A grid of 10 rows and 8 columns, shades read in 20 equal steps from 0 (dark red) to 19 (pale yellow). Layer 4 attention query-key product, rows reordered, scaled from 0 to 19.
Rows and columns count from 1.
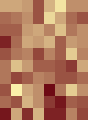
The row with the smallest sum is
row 10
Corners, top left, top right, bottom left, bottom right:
13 11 1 5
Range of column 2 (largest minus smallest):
14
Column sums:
69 104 107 95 87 84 99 92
